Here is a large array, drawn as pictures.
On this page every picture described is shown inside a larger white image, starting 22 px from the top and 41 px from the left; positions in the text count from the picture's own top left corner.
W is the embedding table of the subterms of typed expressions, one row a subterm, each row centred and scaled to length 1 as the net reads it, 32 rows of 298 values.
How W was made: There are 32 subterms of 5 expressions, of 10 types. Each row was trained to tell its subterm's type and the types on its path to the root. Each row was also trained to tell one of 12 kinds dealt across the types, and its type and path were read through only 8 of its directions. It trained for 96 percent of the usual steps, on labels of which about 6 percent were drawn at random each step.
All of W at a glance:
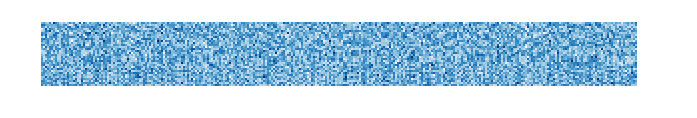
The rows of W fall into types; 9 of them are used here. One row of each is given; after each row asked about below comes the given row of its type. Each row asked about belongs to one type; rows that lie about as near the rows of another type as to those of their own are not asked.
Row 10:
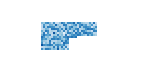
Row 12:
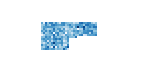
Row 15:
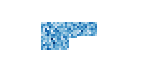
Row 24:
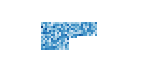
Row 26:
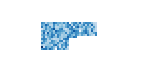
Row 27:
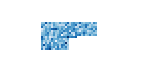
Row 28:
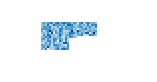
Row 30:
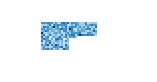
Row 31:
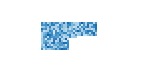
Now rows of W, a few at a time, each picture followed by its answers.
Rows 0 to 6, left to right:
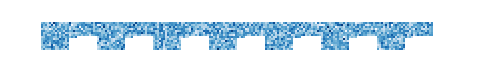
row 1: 26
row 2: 28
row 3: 27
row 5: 26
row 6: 31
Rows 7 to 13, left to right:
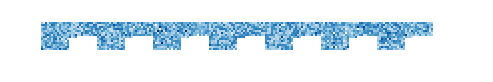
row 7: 31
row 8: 30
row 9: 15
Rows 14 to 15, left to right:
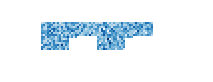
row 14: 15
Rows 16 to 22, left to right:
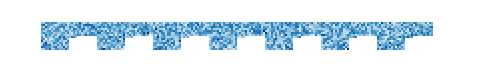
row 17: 12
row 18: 12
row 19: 12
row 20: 28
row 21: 26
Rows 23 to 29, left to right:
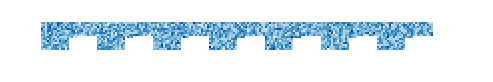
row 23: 28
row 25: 28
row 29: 26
